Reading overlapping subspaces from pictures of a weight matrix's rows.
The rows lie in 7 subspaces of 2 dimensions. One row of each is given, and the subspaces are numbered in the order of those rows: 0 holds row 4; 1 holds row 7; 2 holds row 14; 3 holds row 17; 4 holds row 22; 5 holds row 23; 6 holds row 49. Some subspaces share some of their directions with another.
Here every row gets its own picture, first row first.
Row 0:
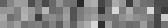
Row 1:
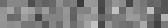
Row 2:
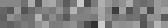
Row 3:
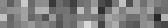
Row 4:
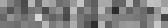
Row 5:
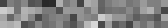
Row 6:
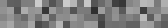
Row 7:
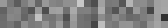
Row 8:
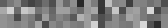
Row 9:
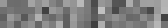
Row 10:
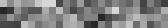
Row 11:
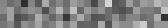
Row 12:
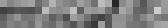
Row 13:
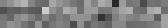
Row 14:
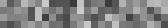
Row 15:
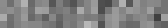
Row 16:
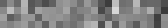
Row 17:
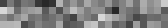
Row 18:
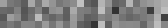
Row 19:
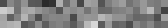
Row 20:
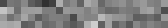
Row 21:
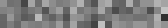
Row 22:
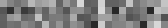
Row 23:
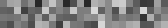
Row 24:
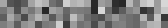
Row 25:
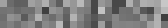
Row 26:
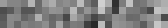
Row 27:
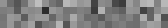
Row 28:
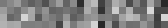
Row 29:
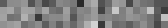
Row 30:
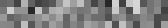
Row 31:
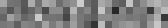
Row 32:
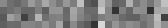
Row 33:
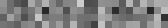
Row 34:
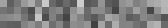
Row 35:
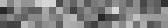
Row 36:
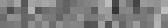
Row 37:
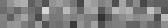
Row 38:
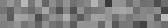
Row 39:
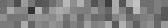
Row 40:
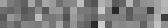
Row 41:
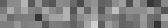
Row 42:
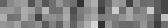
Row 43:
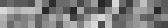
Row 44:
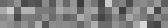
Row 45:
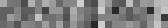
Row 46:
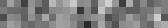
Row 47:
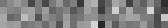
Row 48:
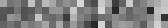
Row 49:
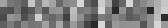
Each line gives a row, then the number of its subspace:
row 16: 1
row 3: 2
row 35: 3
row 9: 5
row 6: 5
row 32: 0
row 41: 0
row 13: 6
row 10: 3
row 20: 3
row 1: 4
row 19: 3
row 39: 1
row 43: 6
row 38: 4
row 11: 4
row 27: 5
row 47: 0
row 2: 5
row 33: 6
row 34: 2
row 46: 2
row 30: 1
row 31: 0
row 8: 4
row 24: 5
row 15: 2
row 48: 6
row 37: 6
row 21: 4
